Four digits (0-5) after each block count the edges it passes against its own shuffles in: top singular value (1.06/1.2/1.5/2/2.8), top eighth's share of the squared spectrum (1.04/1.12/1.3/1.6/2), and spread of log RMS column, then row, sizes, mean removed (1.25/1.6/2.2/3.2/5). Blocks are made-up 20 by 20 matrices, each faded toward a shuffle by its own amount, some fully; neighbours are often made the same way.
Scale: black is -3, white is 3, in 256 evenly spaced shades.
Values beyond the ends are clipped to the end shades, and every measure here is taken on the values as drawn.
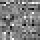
3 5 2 2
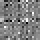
3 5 2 2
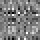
3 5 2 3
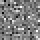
1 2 1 0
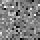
1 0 0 0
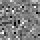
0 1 0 0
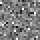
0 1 0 0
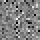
2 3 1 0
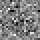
0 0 0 0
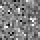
0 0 0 0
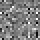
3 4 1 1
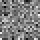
3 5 1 2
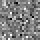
0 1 0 0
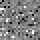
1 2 0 0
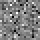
1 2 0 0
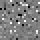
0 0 0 0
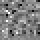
2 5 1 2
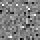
0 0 0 0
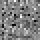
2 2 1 0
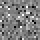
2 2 1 1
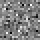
0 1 0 1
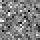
1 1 0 0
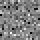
0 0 0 0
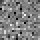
0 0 0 0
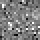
1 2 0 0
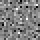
1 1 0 0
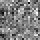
3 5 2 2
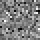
1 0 0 1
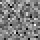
2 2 0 0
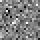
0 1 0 0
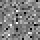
1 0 0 0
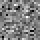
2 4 0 1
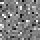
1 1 0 0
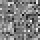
3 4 2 0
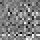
3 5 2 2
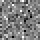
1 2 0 0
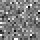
1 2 0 0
